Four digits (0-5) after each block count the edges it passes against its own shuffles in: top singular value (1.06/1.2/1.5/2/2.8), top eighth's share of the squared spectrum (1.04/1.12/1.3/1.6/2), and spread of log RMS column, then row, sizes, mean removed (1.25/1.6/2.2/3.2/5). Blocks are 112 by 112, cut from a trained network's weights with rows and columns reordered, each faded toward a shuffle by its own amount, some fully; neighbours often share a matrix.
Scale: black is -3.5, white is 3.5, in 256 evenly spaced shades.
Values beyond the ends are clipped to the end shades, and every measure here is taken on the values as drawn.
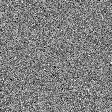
1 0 0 0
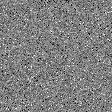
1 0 0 0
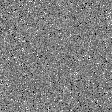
2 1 1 0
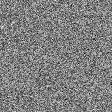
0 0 0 0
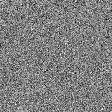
2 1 0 0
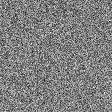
0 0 0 0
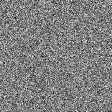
3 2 0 1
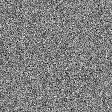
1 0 0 0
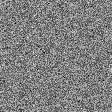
0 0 0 0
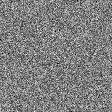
2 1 0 0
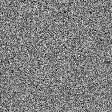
1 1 0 0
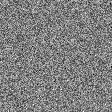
0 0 0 0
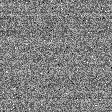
2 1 0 0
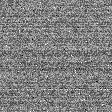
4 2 0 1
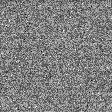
1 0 0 0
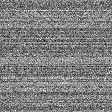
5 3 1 2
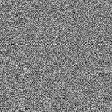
4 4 1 2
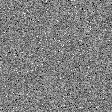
3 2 0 0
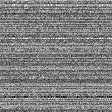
5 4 1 3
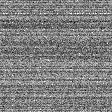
5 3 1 2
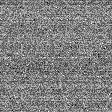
3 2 0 1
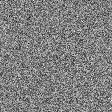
1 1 0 0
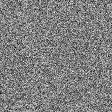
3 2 0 1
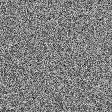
1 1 0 0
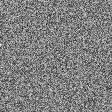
1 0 0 0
